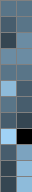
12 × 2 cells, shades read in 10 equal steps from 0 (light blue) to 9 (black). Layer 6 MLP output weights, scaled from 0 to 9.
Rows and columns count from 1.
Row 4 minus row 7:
-1 -2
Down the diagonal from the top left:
4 4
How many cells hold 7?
0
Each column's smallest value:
0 1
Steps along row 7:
up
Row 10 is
5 2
